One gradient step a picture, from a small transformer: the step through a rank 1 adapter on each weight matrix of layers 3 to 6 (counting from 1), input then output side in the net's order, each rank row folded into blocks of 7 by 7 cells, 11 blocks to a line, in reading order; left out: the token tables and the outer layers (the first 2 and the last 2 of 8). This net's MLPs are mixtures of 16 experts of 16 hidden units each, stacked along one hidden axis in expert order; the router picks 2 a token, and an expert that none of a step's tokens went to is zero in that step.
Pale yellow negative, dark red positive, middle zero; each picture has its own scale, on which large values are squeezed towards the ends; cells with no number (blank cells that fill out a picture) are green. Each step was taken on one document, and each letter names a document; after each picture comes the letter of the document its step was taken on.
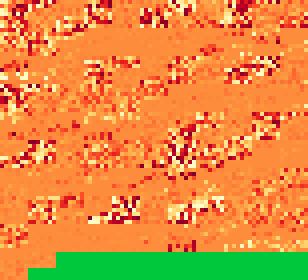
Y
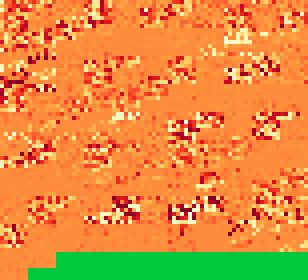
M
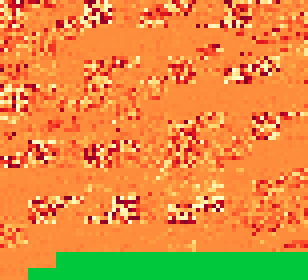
Y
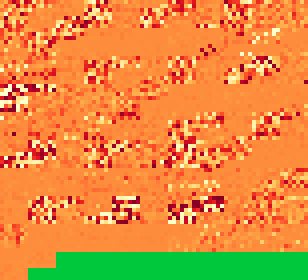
Y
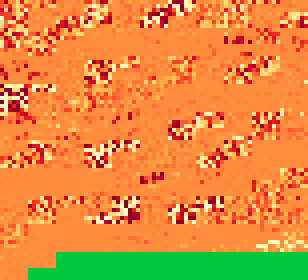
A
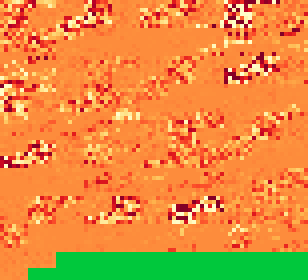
M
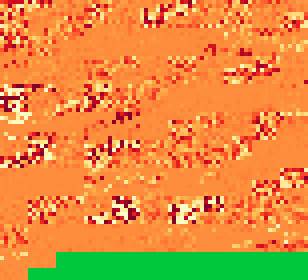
A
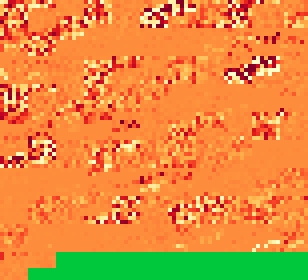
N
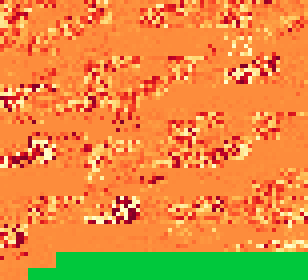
A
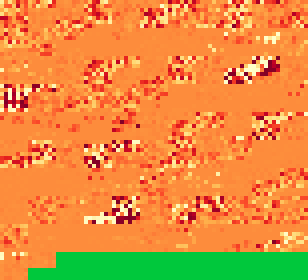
N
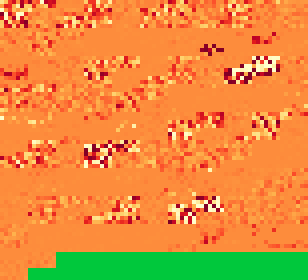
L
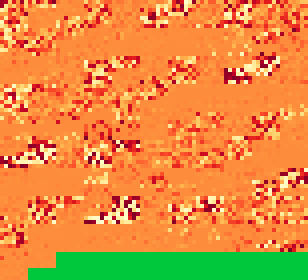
A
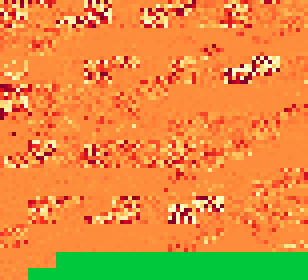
L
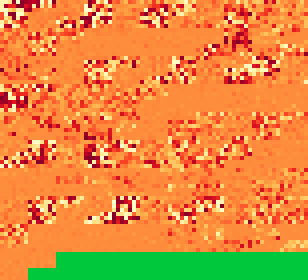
Y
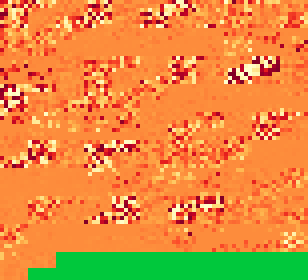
N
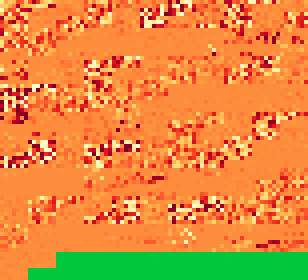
A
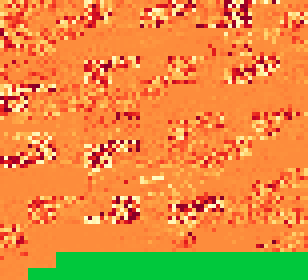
A
